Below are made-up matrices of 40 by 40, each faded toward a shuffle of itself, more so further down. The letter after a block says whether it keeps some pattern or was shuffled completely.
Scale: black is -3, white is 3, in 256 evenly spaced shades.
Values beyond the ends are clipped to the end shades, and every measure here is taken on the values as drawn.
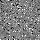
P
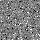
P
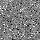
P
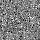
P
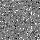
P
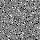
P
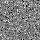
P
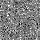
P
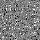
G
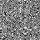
G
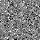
G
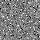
P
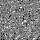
P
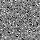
P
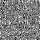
G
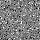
P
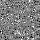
G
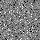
P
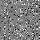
G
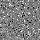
G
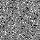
G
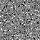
G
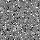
G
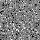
G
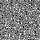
P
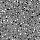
P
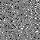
G
